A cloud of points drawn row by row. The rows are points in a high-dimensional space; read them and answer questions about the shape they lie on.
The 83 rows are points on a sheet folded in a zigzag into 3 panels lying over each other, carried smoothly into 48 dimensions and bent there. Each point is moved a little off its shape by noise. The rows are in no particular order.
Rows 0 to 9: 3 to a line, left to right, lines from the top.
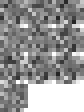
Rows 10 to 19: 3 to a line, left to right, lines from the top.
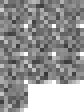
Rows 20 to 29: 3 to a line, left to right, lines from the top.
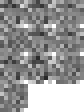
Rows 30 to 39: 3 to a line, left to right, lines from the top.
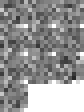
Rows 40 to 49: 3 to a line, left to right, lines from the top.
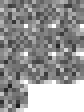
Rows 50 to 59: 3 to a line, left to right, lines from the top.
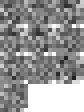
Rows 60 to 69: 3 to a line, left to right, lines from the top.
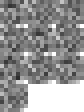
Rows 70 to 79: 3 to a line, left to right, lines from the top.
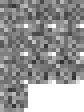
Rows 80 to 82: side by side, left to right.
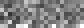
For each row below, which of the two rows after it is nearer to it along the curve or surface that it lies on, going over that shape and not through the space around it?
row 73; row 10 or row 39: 10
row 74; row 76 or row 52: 52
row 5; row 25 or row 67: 67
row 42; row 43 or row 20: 43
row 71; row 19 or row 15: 15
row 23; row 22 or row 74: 74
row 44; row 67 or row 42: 42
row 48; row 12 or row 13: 13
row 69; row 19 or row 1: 19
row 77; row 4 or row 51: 4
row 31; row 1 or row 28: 28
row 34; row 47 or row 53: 47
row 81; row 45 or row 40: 40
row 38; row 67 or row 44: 67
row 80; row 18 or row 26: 18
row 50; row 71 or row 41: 71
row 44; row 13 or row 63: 63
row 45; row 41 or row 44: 41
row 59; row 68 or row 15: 15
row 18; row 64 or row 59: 64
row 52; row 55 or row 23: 55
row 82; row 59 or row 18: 59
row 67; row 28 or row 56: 56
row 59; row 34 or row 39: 34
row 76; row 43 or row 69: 43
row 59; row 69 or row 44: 44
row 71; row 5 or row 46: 5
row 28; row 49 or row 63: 63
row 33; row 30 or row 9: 9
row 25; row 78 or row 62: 78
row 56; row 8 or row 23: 23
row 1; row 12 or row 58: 58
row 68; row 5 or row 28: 5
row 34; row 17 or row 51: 17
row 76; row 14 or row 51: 14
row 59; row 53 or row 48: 48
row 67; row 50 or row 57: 50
